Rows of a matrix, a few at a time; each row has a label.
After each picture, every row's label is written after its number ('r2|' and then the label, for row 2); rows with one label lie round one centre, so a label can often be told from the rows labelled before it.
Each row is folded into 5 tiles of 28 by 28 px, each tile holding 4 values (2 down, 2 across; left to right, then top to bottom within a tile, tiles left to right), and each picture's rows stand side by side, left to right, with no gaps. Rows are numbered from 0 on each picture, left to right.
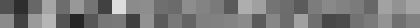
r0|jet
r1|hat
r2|hat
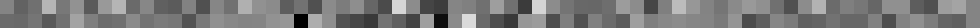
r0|hat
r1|hat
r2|jet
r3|jet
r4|hat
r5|hat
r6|hat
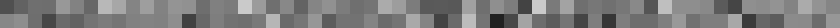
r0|hat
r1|hat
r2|hat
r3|jet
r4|hat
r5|hat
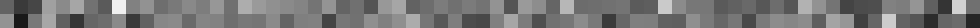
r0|jet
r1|hat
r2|hat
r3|hat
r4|hat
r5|hat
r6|jet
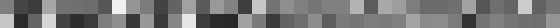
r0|jet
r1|jet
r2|hat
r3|hat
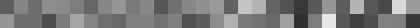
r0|hat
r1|hat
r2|jet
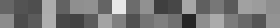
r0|jet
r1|hat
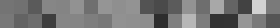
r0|hat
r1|jet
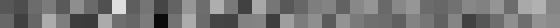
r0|jet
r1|jet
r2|hat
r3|hat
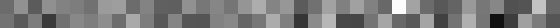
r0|hat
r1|hat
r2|jet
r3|jet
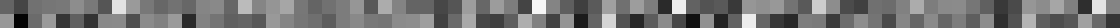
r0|jet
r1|hat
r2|hat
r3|jet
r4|jet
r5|jet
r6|hat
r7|jet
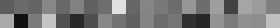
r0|jet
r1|hat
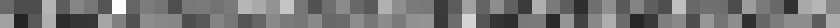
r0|jet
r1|hat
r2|hat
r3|jet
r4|jet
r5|hat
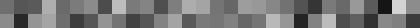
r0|jet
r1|hat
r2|jet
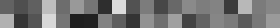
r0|jet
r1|hat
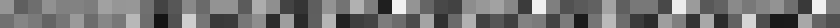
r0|hat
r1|jet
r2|jet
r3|jet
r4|jet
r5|jet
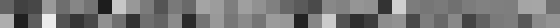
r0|jet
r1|hat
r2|jet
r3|hat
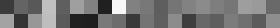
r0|jet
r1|hat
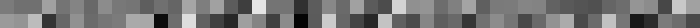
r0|hat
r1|jet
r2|jet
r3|hat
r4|jet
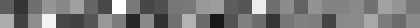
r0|jet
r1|jet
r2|hat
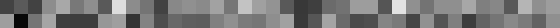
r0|jet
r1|hat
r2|jet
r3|hat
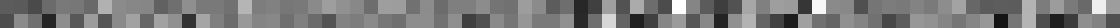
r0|hat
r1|hat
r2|hat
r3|hat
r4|jet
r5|jet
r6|hat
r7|jet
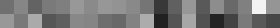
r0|hat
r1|jet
